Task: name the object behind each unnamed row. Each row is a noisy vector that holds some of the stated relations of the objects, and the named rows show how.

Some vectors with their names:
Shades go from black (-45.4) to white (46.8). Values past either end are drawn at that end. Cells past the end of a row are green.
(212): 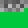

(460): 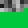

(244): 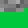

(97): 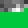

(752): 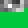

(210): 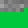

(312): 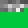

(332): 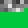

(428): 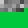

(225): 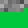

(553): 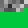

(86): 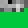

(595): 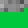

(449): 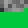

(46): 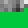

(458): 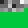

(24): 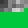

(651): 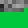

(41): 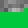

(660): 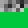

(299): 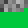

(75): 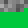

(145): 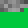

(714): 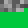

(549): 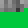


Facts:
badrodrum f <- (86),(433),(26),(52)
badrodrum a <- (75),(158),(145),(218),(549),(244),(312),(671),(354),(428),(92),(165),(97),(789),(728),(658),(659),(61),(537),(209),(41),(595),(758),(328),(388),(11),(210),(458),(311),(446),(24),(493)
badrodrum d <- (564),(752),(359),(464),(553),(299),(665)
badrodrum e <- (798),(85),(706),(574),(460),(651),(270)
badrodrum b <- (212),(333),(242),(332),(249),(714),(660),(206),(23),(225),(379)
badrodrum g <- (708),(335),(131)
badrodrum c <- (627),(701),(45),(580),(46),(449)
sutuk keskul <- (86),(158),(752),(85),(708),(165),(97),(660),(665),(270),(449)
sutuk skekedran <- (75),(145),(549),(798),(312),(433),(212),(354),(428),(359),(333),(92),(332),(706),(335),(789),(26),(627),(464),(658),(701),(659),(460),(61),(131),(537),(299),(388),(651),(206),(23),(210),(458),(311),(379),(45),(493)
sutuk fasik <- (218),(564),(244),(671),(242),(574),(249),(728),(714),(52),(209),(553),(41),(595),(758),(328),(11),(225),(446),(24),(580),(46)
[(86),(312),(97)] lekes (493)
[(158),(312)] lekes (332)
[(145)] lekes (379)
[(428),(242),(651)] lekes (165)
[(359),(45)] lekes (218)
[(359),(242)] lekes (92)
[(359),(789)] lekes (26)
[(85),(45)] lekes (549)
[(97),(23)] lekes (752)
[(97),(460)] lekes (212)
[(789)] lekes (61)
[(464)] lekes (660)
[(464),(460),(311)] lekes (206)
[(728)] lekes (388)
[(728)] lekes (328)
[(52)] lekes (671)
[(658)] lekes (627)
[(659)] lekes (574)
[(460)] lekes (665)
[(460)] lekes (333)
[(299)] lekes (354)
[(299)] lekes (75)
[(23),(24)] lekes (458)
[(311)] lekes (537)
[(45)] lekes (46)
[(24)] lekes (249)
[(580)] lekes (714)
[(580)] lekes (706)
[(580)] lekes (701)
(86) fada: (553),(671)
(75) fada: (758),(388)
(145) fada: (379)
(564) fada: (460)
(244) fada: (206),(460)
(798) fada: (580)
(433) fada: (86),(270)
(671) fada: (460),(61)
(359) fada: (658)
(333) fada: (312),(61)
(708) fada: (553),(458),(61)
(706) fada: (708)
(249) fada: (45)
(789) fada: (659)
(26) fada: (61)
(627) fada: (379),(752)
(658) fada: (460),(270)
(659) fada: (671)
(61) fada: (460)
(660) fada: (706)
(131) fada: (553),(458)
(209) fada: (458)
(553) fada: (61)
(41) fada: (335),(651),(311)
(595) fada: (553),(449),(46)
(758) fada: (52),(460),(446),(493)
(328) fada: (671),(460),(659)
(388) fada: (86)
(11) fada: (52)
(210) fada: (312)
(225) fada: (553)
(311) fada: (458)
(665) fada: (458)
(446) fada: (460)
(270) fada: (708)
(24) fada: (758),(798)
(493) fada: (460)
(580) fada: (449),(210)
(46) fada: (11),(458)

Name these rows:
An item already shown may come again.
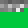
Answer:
(312)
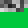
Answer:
(311)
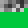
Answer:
(660)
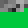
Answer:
(564)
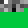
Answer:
(706)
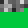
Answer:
(701)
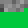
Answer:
(798)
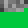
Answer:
(449)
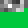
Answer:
(752)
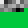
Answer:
(789)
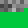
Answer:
(242)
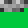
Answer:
(659)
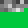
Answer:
(332)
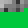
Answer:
(165)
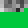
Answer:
(537)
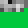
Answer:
(86)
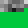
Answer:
(26)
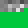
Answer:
(312)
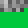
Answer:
(433)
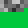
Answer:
(658)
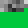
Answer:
(26)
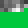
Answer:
(97)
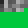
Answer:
(580)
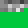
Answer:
(312)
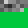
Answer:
(270)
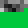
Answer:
(61)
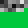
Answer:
(493)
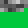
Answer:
(446)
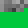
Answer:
(671)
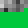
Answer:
(165)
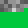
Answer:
(728)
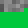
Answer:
(798)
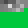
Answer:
(23)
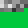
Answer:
(328)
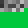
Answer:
(665)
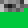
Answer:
(708)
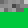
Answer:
(209)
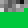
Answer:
(333)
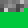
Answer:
(627)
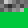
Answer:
(270)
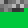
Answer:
(359)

